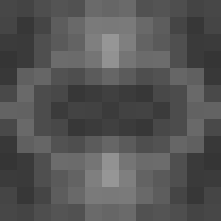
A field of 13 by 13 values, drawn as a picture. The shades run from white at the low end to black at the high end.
There is no overall slope. No single row or column stands out from its neighbours. No seam splits the table. Its left and right halves mirror each other, and so do its top and bottom.
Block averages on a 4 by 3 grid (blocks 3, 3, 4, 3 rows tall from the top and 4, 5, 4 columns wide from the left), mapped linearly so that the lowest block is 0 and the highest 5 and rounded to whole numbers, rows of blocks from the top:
505 / 434 / 444 / 505
